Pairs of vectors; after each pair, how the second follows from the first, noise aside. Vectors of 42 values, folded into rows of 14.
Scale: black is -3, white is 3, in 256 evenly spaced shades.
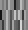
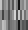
shuffled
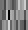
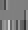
partly zeroed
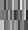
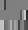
partly zeroed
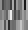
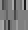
partly zeroed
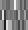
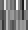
shuffled
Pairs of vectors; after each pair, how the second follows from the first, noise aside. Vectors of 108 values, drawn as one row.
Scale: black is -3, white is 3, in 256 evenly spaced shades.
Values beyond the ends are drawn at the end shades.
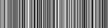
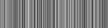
shrunk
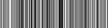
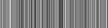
shrunk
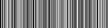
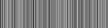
shrunk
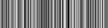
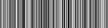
sign-scrambled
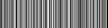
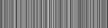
shrunk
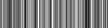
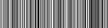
sign-scrambled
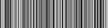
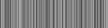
shrunk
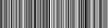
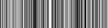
sign-scrambled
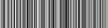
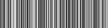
sign-scrambled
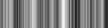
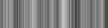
shrunk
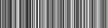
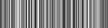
sign-scrambled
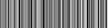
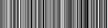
sign-scrambled
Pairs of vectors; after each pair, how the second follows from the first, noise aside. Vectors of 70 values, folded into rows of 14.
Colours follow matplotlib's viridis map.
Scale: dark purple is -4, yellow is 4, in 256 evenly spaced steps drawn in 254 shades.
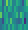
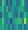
negated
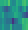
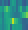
negated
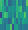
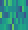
negated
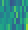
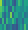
reversed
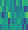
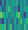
reversed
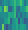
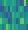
reversed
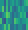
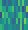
reversed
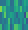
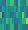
reversed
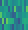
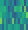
reversed
